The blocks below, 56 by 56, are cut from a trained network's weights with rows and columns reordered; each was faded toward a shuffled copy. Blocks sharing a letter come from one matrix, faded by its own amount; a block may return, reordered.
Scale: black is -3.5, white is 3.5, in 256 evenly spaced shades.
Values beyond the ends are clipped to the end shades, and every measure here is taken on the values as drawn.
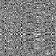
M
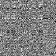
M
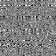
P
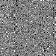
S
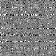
P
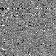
S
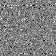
S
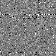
S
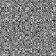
M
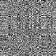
M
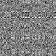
M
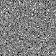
S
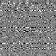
P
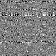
P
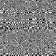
P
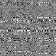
P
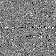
S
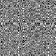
M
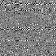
P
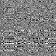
P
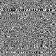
P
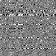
P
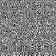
M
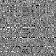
P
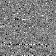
S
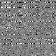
P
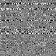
P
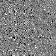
S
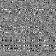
P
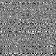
P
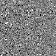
S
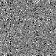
S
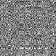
M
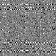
P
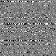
P
